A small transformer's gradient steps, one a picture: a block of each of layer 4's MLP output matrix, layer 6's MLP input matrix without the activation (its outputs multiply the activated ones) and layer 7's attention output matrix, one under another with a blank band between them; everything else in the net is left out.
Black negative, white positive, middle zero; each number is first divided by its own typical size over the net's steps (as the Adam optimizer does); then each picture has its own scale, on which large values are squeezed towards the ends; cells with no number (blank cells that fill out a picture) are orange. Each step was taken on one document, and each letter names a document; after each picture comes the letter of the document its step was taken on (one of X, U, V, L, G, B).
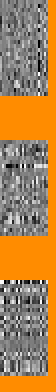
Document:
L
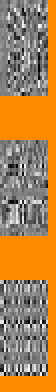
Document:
L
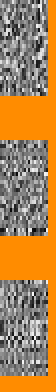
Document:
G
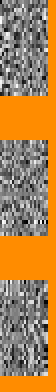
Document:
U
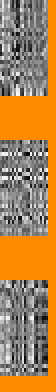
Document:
U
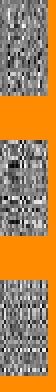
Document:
L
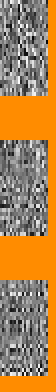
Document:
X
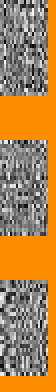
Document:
X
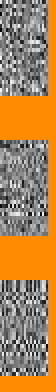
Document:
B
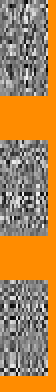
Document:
X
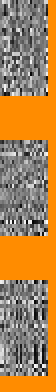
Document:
U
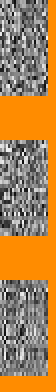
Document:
B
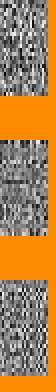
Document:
X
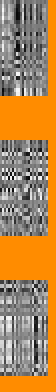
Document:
U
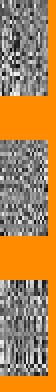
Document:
U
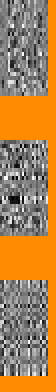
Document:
L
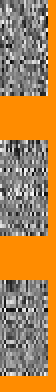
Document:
B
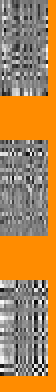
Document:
U
